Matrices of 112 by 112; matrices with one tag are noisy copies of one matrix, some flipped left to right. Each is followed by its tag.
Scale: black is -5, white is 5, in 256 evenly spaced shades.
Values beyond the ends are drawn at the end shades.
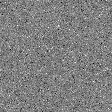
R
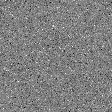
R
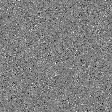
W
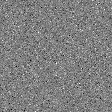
W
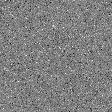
R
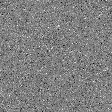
R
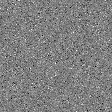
W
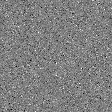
W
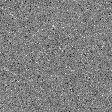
R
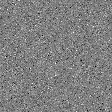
W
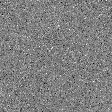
R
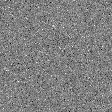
R
